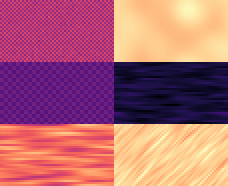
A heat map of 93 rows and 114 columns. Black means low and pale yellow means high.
It is made of 3 by 2 panels. Panel 1,1: middling, checkered. Panel 1,2: very high, smooth, faint in contrast. Panel 2,1: low, checkered, faint in contrast. Panel 2,2: very low, streaked across, faint in contrast. Panel 3,1: high, streaked across. Panel 3,2: very high, slanting up to the right, faint in contrast.
